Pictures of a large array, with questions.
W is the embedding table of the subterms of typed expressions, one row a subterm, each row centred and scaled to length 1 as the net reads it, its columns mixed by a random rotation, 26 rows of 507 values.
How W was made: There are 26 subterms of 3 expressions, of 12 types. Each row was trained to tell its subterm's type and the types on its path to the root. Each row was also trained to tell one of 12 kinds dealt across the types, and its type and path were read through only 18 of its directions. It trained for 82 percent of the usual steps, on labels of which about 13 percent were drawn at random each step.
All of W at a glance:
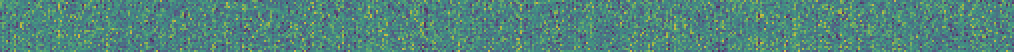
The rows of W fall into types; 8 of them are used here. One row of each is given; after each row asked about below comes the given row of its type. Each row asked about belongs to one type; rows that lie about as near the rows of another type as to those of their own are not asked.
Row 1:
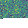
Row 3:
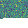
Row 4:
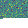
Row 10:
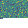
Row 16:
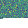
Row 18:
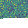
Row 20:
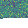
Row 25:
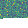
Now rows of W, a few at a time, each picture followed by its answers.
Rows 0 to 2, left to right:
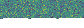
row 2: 4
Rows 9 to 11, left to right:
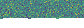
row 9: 4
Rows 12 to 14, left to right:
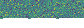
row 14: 20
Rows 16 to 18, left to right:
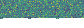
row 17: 18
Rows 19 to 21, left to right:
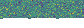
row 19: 20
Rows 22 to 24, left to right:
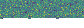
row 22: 25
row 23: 4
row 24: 20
